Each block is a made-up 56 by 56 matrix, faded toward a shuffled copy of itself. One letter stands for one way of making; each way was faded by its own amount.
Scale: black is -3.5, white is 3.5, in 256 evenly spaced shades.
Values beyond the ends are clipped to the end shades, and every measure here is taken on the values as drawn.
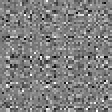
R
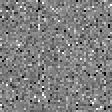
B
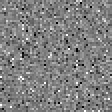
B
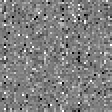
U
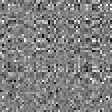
R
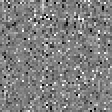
U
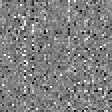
U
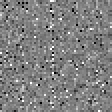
B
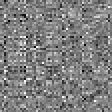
R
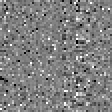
U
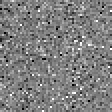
B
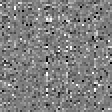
U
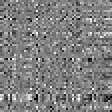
R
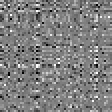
R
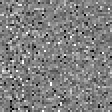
B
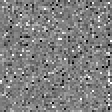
B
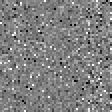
B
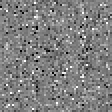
B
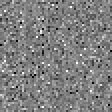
B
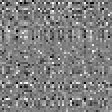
R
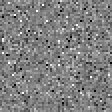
B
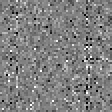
U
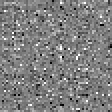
U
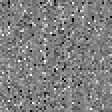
B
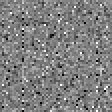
B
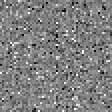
B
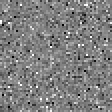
B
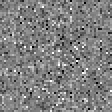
B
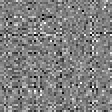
R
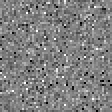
B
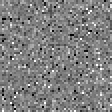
B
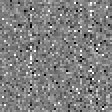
B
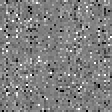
U
